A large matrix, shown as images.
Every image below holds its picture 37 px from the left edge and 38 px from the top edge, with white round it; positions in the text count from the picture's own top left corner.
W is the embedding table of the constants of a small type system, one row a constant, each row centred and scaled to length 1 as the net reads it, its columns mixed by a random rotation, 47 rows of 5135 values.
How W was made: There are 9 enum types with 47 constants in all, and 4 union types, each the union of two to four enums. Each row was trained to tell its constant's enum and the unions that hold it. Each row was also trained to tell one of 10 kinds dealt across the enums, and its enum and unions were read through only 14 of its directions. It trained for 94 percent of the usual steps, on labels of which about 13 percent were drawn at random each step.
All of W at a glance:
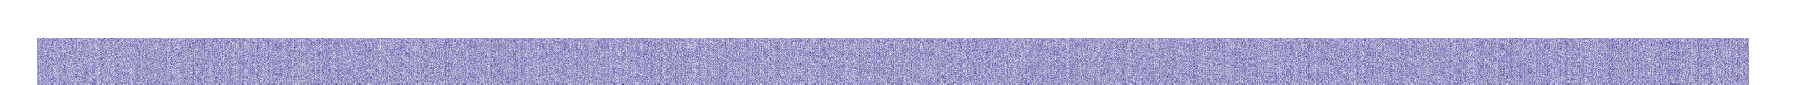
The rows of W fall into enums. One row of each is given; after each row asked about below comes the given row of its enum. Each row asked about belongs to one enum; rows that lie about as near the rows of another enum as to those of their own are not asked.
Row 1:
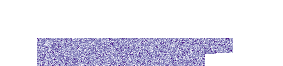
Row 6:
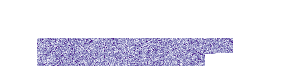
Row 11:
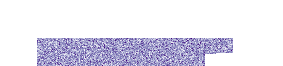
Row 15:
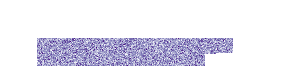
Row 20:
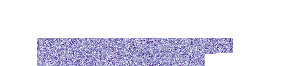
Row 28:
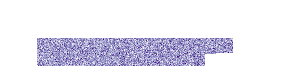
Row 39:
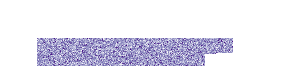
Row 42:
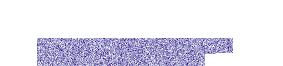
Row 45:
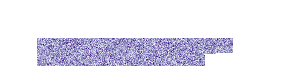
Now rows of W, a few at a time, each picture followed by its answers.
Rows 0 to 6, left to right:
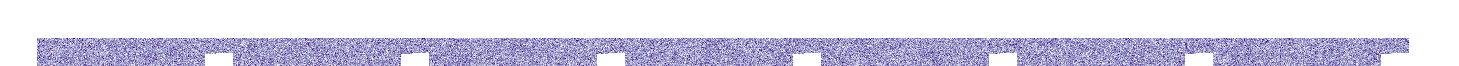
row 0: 15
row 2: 1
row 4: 45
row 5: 45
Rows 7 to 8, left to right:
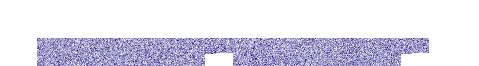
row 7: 20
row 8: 6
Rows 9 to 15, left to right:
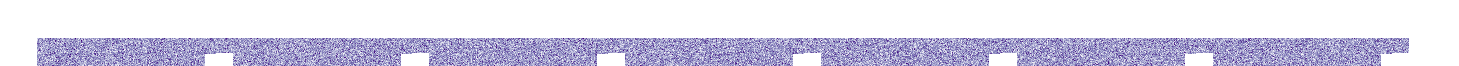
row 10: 28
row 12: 1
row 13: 39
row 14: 42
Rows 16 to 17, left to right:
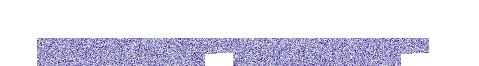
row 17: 42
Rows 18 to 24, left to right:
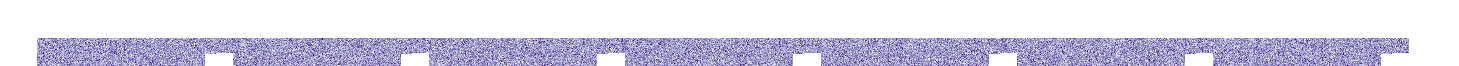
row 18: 15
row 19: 28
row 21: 45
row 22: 39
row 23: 39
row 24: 42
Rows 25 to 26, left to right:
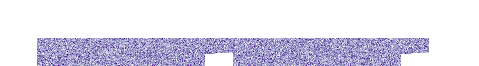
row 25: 1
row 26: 1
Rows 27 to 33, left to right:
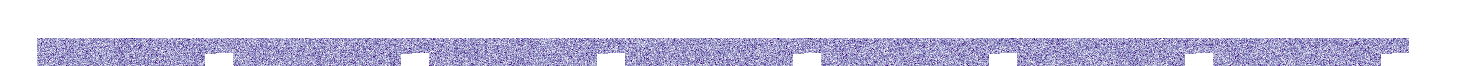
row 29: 42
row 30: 11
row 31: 28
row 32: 45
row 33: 28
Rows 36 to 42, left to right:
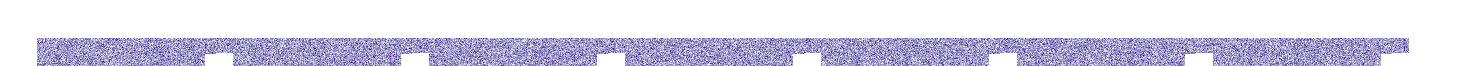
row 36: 6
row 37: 28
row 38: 39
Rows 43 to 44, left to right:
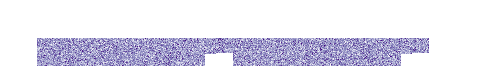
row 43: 39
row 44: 15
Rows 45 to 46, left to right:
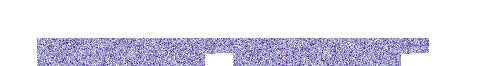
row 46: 45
